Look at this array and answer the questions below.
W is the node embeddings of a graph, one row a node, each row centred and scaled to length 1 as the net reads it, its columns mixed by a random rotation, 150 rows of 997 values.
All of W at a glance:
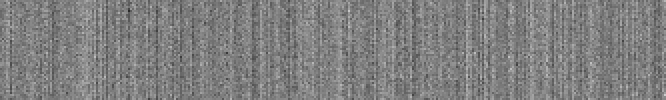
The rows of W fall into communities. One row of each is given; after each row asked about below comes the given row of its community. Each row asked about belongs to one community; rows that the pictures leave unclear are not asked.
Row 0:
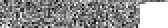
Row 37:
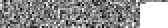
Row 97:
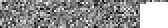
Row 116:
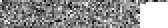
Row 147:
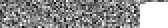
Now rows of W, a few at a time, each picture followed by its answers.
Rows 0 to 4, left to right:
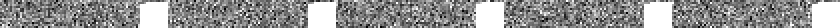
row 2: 116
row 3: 97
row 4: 116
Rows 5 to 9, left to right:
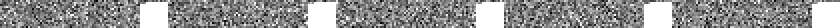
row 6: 116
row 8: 37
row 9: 97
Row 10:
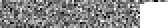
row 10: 116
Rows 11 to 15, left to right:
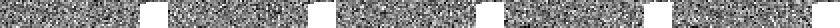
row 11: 147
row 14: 116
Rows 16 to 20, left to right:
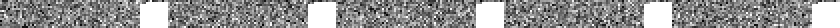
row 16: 116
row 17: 37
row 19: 97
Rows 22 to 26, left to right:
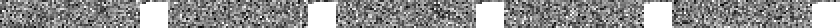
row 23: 37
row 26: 147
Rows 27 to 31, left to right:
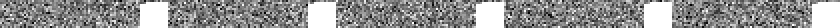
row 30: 116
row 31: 37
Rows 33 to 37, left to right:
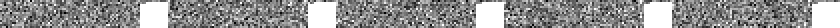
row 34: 116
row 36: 116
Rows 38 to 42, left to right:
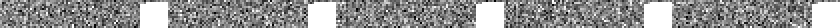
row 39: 37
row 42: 37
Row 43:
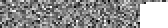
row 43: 97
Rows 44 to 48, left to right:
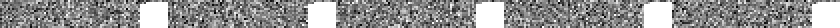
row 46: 37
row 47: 147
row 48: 147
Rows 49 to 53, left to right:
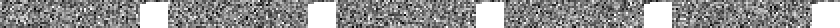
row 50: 0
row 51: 116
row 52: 37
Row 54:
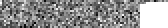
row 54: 116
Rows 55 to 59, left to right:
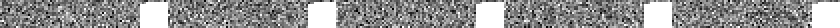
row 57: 37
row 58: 37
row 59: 0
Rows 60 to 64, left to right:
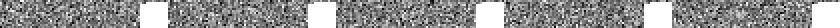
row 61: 97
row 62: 147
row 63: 97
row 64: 0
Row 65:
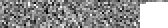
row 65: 37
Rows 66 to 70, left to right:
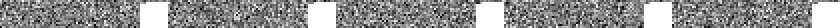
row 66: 97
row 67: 116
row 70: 97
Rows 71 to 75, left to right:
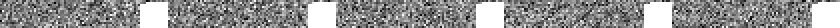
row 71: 147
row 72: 147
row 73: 0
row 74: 0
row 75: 116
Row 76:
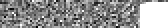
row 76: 147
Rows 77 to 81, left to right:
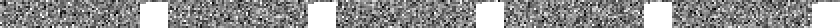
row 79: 97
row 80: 97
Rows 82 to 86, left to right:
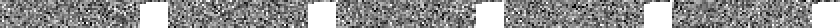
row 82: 0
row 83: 97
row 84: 0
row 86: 116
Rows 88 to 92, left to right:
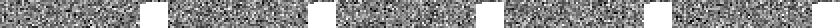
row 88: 0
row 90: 0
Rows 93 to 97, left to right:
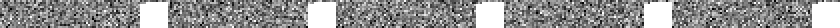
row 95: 97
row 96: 97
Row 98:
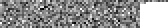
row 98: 97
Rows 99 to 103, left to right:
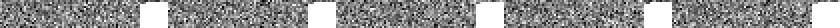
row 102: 116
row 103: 147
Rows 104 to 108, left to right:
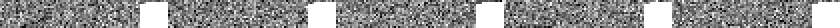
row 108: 97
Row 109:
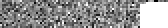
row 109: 116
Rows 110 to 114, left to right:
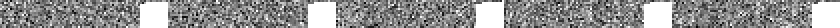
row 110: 37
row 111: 37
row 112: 0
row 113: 147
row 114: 116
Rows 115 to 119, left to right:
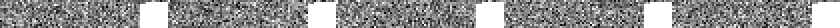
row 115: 147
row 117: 97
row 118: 97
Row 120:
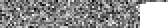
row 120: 0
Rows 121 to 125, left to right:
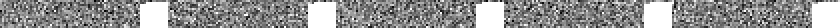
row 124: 147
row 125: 97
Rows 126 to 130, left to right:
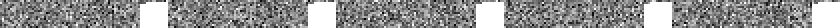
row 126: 0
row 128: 97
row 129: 116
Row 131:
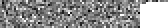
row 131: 116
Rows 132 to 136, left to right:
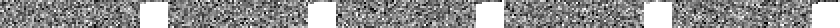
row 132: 97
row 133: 147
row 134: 0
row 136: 0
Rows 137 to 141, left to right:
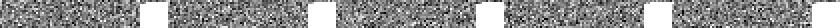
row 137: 97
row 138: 97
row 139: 0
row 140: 97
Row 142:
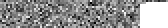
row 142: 0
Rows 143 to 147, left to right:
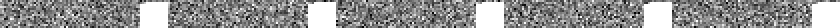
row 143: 37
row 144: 116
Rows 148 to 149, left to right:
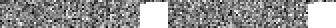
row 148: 147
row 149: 116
